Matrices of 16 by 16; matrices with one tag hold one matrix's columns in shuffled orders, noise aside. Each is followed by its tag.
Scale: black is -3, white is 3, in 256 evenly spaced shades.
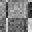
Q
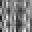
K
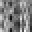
K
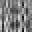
K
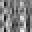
K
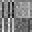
Q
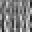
K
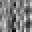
K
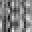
K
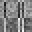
Q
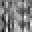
K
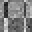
Q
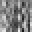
K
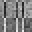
Q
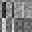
Q
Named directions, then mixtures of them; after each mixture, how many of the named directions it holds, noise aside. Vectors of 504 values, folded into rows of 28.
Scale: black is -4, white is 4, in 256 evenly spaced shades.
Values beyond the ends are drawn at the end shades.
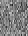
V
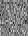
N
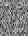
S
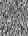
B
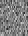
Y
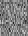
one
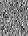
two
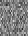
one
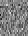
three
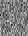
three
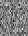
one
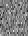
three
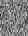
three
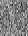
one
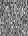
three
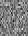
one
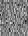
one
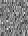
two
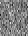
two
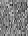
one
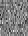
two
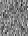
two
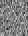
one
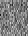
three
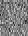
one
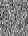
three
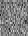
one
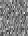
three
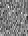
three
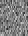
one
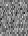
two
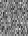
three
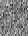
three
